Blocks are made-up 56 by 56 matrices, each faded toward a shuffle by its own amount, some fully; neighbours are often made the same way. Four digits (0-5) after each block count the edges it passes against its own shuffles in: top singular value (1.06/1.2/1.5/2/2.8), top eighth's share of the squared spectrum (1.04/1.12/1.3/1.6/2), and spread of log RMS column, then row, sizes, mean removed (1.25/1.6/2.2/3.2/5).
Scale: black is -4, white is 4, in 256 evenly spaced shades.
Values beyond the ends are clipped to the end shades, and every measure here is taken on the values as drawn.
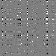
5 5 2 2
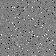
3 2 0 0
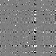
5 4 2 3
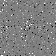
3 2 1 1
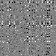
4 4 2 2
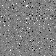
2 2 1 0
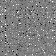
3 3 1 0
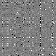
4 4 2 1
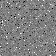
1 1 0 0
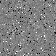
1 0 0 0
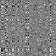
4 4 3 2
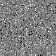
2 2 1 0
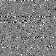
2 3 0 2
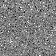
0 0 0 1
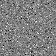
0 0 0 0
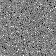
0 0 0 0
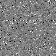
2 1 0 1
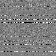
3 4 0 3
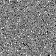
2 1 0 0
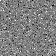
1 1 0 0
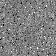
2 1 0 0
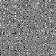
4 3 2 1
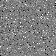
0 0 0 0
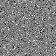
0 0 0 0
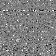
2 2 0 3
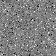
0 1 0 0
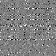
4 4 1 3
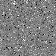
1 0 0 0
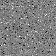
2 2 0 1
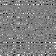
4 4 1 3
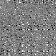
4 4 1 3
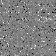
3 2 0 1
